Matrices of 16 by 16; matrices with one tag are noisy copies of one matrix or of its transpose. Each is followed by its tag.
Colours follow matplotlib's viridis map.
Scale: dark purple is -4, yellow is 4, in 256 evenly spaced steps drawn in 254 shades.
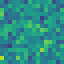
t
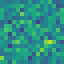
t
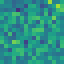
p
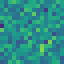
t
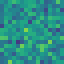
t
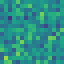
p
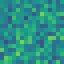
p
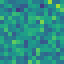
p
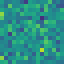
t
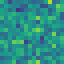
p
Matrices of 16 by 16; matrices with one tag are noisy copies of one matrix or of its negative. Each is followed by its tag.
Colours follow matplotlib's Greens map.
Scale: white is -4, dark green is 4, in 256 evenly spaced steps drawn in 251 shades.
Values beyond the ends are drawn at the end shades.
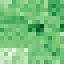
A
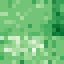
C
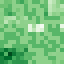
A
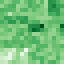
A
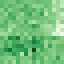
C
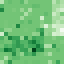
C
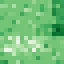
C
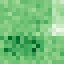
C
